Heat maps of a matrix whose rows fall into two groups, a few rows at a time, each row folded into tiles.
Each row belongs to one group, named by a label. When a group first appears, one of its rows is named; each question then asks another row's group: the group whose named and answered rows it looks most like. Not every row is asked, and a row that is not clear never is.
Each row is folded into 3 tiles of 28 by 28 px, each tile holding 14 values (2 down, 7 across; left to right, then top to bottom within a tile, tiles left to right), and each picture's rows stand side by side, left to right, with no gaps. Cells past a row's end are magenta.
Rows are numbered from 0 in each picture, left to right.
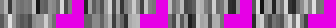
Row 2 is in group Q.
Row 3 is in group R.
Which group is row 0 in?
R
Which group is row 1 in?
R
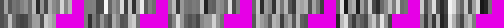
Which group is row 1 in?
Q
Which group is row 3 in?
R
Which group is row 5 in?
Q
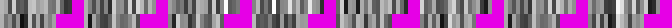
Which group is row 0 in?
Q
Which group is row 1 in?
Q
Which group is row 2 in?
Q
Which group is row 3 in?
Q
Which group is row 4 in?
R
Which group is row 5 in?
Q
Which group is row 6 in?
Q
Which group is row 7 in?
Q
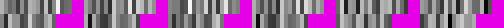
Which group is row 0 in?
Q
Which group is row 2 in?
Q
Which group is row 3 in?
Q
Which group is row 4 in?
R
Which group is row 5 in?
R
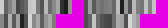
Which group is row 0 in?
Q
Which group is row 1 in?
R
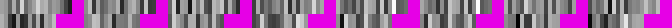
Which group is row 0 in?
Q
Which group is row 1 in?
R
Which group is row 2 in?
R
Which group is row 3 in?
R
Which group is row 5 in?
Q
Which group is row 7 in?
R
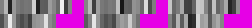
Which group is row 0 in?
R
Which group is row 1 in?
R
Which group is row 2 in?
Q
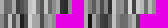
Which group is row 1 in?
Q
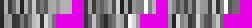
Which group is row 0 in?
R
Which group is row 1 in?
R
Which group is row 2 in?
Q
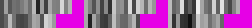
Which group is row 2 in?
Q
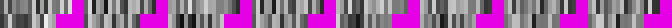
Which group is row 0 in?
R
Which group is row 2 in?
Q
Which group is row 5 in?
Q
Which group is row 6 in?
R
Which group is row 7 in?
R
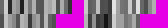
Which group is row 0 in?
R
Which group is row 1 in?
Q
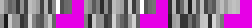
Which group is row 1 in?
Q
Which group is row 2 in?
R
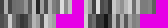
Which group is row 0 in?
R
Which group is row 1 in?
Q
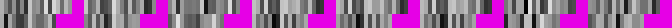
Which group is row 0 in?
Q
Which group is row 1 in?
Q
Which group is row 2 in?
R
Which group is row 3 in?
Q
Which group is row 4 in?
Q
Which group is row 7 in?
R
